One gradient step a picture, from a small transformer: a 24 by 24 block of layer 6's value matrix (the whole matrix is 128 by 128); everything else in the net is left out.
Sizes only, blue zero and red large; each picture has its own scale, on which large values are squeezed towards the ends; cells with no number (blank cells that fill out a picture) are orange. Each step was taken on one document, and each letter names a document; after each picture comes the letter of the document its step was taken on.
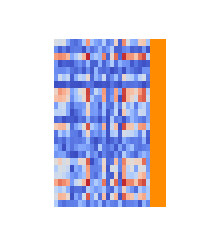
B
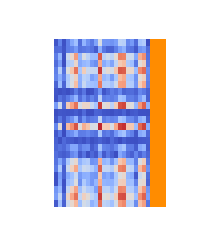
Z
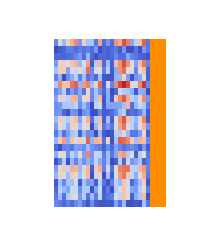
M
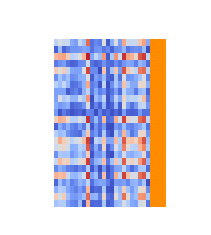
B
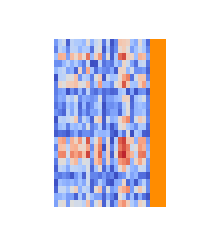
M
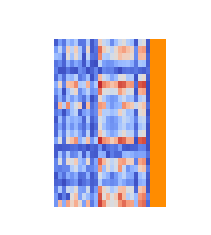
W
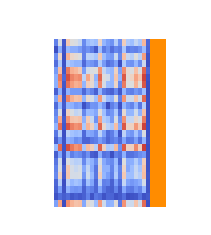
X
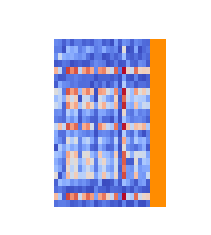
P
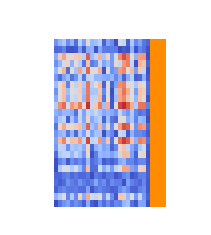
M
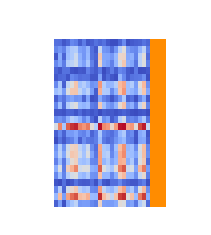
Z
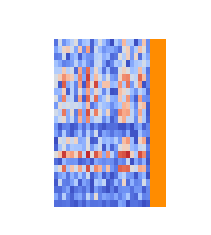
M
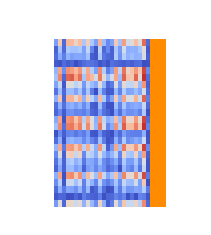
X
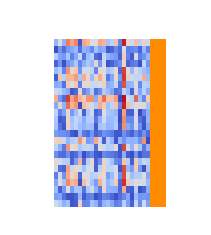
P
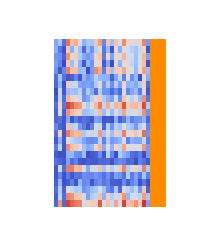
X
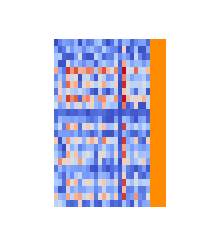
P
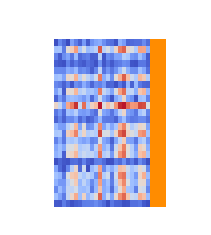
Z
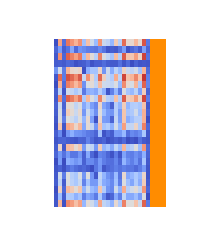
X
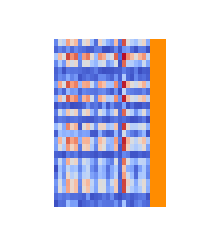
P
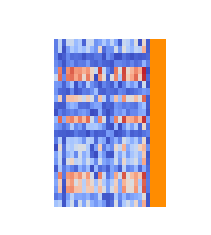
X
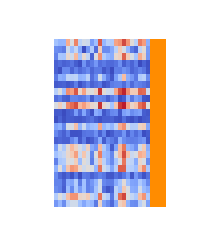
Z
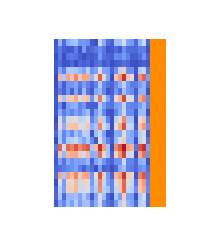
Z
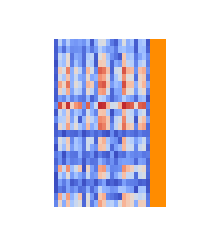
W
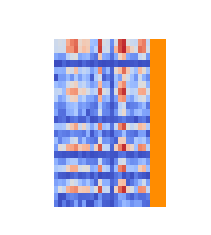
Z
